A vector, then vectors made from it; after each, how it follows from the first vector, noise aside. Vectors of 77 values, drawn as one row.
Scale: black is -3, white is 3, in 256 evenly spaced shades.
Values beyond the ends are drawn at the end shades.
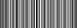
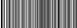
wrapped around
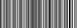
wrapped around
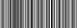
wrapped around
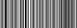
wrapped around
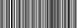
wrapped around
